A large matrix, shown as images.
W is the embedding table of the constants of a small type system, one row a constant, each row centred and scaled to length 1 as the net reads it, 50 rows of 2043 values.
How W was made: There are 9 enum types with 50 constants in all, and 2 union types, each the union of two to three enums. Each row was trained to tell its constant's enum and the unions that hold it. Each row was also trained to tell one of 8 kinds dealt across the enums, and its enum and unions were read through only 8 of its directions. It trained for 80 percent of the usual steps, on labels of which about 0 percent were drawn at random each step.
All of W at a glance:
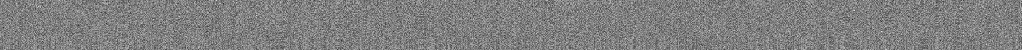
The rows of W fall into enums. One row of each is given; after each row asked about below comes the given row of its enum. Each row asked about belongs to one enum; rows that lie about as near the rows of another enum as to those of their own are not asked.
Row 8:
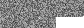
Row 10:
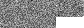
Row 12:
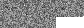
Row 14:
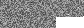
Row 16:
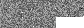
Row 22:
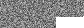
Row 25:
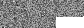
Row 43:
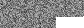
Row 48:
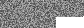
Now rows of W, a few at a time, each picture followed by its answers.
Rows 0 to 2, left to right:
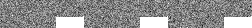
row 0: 10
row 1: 43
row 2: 10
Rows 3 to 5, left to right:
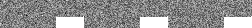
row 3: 10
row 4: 43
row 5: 14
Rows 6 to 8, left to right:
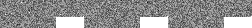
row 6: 22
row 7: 16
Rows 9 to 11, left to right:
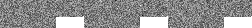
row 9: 8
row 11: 22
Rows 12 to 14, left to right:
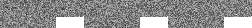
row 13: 48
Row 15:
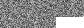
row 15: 43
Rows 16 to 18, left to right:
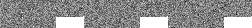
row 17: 22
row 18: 25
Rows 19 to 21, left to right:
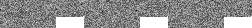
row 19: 14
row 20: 22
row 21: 8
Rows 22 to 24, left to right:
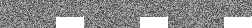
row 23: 16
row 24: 48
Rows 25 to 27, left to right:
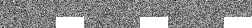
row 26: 14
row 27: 48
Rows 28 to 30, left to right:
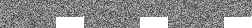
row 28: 16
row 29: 14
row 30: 12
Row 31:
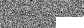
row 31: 14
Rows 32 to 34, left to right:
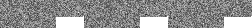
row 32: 8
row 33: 12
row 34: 10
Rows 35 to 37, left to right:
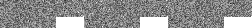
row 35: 12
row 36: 8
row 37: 10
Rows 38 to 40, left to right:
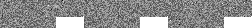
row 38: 16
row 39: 48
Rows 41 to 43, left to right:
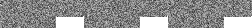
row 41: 8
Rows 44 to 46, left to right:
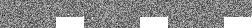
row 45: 48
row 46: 10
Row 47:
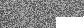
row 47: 48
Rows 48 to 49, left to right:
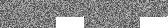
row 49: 22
